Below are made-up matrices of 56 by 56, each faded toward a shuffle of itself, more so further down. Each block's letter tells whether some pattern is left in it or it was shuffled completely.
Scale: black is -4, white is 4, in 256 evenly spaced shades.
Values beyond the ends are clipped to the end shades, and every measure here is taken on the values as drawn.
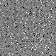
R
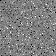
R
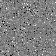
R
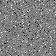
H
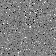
H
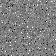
H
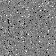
R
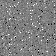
R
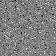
H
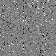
R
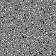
R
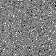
R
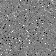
H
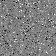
H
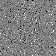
R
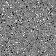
H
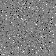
R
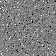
H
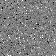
H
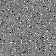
H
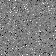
H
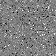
R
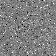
H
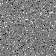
H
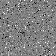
R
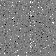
R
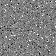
H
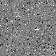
R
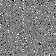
R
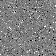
R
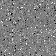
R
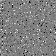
R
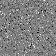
R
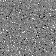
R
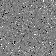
H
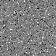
H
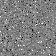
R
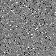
H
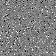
R
